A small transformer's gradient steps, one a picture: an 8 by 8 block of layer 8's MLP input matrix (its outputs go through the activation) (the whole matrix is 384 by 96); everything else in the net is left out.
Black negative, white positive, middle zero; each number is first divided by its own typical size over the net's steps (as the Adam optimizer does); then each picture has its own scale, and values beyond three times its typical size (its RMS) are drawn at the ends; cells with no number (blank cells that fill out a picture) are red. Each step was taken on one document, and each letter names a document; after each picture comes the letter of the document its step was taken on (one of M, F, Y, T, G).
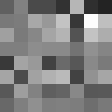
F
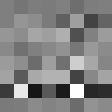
F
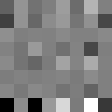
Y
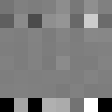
Y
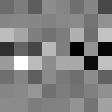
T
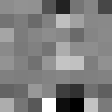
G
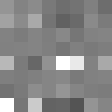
G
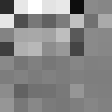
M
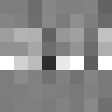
T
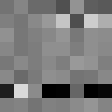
F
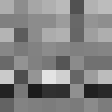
F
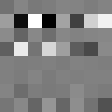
M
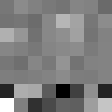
G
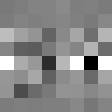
T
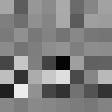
F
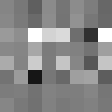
T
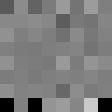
Y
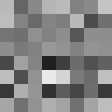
F
